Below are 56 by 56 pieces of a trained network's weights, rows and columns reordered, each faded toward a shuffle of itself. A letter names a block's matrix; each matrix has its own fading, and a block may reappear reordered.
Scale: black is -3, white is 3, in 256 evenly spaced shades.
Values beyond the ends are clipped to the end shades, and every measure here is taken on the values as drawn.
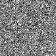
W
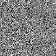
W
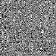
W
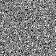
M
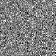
W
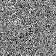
M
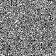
M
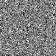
M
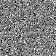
M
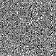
W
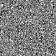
M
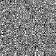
W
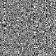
W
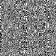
W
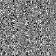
W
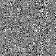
W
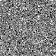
M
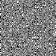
W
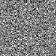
W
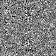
M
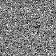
M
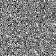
W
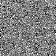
M
